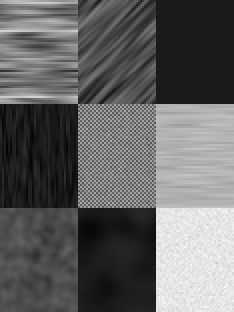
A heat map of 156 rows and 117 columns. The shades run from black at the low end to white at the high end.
The table splits into 3 rows of 3 panels. Panel 1,1: middling, streaked across, strong in contrast. Panel 1,2: low, slanting up to the right. Panel 1,3: very low, flat. Panel 2,1: very low, streaked downward, faint in contrast. Panel 2,2: middling, checkered, strong in contrast. Panel 2,3: high, streaked across, faint in contrast. Panel 3,1: low, blotchy, faint in contrast. Panel 3,2: very low, smooth, faint in contrast. Panel 3,3: very high, fine-grained, faint in contrast.
